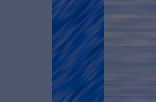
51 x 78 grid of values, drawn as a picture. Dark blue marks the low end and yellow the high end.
The table splits into one row of 3 panels. Panel 1,1: low, flat. Panel 1,2: very low, slanting up to the right, faint in contrast. Panel 1,3: low, streaked across, faint in contrast.
